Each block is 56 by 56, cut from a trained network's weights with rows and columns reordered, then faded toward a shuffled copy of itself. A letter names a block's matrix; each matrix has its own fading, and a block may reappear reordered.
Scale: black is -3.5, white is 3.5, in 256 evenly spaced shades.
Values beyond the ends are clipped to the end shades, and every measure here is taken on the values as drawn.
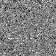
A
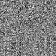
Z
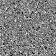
A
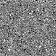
A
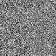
Z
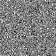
A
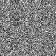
Z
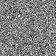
A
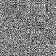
Z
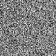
Z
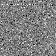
A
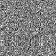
Z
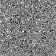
A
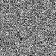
Z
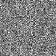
Z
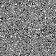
A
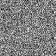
Z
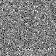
A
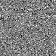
A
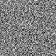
Z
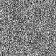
Z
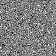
A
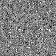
A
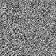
Z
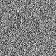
Z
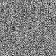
Z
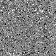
A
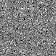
A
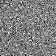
A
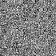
Z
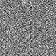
Z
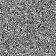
A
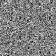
Z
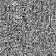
Z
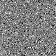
A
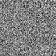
Z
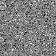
A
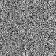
Z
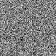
Z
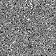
A
